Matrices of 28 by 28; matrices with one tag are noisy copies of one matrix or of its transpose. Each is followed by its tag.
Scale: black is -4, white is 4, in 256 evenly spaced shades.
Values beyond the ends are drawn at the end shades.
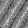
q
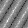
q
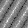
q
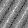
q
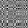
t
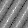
q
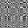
t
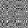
t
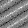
q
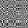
t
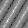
q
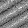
q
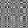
t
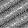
q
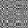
t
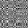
t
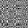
t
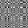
t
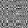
t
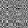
t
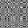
t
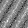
q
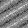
q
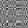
t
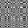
t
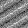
q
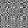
t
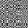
t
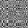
t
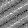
q
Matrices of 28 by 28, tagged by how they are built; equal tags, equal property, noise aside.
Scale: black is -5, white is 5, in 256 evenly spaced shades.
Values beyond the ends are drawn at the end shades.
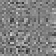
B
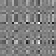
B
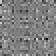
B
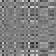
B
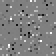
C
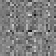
B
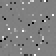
C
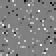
C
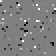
C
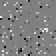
C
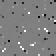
C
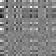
B
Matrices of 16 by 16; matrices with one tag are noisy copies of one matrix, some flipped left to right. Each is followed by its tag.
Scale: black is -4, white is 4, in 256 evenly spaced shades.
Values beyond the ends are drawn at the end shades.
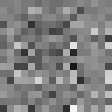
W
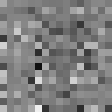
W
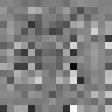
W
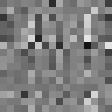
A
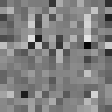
A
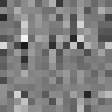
A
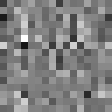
A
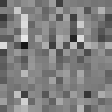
A
